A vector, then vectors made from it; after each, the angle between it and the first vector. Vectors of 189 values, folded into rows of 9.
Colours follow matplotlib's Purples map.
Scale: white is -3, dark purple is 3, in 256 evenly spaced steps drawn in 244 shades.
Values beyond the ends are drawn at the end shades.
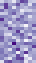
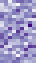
orthogonal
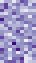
nearly parallel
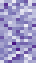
nearly parallel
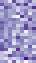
orthogonal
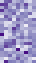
partly aligned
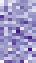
partly aligned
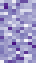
nearly parallel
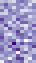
nearly parallel
